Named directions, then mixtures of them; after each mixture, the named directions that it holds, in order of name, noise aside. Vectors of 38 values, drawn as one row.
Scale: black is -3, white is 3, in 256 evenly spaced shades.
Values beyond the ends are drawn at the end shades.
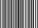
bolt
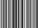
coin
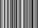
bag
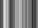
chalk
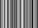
bag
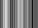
bag, chalk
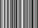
bag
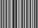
bolt, coin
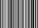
bolt, chalk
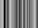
bag, chalk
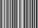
bag, bolt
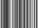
bolt, chalk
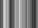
chalk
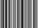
bag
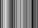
bag, chalk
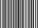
bolt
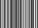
bag, bolt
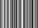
bag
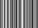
bag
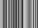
bolt, coin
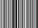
bag, coin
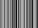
bag, coin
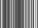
bolt, chalk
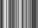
chalk, coin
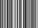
coin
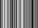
bag, chalk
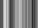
chalk
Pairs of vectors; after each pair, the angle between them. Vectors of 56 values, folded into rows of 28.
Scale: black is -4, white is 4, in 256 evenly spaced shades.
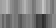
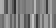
orthogonal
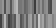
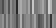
partly opposed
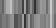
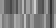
nearly opposite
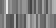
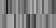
nearly opposite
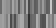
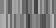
partly aligned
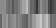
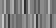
orthogonal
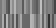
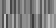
nearly opposite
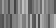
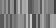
nearly parallel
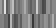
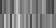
partly opposed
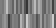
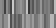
orthogonal
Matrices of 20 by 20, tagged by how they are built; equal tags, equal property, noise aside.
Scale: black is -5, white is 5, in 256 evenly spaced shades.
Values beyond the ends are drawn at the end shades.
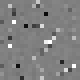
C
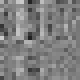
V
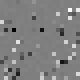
C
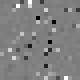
C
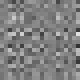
V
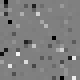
C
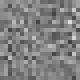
V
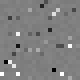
C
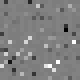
C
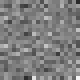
V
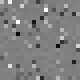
C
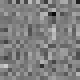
V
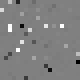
C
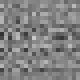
V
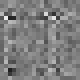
V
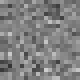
V
